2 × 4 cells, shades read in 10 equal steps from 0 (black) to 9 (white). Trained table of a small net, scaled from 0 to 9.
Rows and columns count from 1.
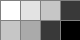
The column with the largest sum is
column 1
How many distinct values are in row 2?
4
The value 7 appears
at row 1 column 3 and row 2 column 1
